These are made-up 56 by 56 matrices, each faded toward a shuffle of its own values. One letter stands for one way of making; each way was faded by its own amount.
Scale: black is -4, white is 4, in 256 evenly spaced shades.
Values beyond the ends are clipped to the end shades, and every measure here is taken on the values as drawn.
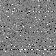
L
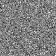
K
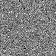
K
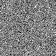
K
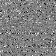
L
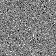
K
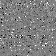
L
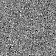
K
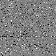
L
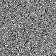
K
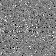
L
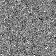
K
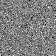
K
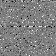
L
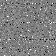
L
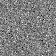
K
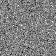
K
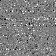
L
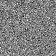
K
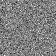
K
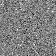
K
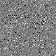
L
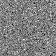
K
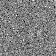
K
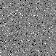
L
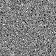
K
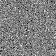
K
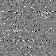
L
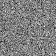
K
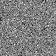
K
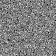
K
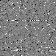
L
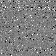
L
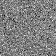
K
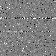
L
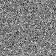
K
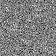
K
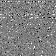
L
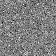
K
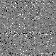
L
